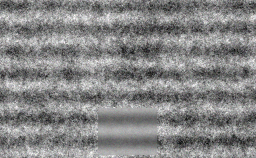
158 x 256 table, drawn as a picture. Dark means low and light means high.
Odd patch: calmer, in the bottom middle. Calmest part: bottom middle. Slope: none. Stripes: horizontal, repeating 7 times.
